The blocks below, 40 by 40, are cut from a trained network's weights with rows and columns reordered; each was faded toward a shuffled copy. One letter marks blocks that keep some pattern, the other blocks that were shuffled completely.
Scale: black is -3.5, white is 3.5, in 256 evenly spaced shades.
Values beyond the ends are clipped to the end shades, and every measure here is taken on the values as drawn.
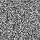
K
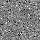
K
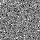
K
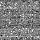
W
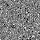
K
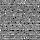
W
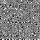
W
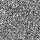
K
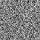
W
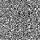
W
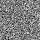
K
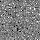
K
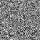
W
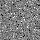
K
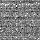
W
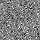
K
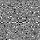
W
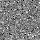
K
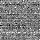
W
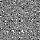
W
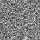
W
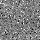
K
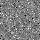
K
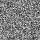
K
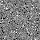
K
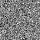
K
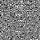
W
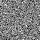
K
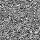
W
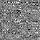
W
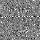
W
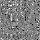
W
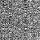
W
